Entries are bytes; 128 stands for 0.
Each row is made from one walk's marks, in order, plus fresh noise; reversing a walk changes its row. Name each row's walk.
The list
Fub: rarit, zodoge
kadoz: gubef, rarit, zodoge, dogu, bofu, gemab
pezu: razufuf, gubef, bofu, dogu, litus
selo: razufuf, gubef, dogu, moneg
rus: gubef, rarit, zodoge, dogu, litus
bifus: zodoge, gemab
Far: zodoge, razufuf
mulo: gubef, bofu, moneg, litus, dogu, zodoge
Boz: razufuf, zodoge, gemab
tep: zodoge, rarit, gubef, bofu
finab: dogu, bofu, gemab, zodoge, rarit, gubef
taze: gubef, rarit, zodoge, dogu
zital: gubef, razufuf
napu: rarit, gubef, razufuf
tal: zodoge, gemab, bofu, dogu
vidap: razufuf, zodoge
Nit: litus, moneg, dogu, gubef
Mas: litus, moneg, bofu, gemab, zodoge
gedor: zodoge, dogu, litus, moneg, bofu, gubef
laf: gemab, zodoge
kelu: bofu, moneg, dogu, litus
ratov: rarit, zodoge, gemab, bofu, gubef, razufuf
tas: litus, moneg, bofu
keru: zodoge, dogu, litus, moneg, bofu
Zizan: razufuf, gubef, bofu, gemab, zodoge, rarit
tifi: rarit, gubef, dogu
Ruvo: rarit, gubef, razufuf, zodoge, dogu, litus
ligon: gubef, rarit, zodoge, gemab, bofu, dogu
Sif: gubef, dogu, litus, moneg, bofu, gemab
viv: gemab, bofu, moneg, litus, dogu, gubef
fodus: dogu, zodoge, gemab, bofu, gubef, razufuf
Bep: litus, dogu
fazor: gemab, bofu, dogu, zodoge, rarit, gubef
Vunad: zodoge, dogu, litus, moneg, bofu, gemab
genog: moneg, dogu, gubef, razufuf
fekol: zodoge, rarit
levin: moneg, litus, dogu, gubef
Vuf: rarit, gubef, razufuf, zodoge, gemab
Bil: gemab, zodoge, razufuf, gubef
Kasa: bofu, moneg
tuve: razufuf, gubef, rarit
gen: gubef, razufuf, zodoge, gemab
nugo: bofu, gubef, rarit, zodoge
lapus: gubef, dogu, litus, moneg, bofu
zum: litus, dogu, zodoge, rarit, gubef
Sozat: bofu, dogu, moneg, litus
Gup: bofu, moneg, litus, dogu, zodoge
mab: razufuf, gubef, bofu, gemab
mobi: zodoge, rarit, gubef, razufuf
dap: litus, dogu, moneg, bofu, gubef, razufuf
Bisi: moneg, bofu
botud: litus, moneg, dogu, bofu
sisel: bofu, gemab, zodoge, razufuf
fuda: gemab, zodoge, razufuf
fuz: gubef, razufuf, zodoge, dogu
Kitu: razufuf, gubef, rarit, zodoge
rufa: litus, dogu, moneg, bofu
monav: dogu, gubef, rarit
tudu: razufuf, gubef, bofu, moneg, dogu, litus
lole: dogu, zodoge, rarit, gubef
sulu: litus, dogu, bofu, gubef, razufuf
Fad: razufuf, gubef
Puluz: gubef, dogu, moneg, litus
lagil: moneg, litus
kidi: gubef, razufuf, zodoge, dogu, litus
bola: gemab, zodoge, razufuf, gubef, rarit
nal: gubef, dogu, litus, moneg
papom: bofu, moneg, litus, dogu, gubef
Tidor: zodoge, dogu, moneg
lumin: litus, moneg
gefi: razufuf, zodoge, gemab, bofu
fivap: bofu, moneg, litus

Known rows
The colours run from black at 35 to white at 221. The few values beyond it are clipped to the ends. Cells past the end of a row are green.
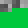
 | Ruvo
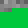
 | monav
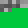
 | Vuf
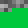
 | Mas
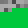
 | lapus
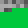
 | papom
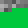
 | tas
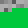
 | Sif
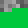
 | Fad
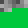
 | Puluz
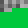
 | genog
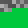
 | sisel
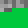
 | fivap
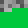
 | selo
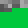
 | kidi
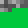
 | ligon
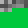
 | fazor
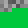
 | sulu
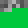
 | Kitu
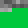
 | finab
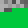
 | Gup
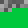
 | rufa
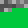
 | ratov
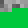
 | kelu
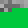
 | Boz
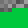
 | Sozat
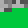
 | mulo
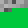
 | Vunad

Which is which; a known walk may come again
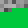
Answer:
keru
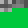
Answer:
fazor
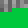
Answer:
zital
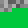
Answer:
sulu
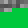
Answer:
napu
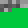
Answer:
Vuf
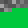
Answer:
fuda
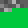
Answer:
Bil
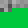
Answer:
bifus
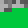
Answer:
mulo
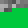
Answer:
tas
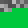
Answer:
sisel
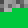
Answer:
selo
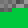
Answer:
Sozat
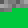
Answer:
lagil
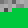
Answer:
Sif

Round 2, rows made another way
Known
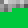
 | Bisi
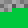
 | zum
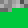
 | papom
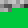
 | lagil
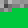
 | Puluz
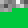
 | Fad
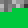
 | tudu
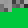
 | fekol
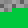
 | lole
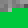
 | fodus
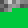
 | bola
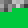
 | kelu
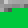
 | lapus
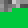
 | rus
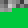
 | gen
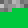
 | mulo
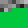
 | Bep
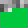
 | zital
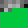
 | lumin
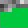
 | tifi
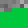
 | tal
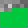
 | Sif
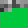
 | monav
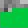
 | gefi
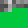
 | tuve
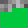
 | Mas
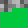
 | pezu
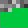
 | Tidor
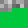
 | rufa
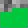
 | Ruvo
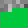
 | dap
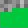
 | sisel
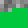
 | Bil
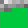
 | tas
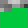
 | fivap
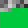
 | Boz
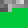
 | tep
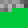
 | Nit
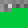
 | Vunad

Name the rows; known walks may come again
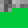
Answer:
Ruvo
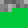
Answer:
taze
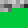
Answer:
lagil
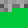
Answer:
sulu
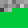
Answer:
genog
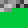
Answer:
bifus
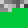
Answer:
Far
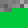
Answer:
tal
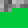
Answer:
kidi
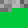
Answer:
viv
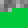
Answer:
Bil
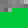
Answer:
ratov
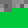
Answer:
ligon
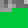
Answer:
fuz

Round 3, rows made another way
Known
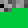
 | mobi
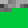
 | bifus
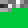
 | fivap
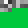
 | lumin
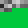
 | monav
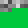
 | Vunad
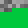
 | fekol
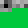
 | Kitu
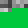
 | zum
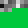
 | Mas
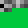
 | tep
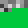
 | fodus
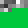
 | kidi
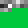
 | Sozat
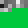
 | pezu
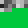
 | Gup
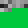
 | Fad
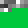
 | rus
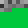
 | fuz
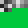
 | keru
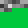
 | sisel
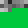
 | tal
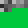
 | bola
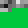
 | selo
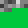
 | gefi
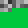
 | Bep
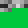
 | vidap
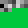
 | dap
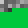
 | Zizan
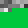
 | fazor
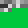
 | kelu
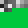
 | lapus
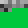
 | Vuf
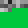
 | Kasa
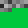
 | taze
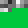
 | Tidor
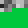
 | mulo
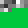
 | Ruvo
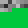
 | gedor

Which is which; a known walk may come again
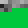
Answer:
Boz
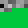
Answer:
zital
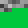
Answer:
fuda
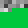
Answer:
finab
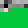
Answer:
nugo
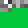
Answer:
nal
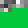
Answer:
kidi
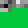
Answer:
selo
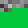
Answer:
Far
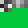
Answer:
tas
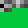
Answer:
tep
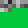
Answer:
Kasa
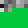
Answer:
levin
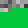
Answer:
lole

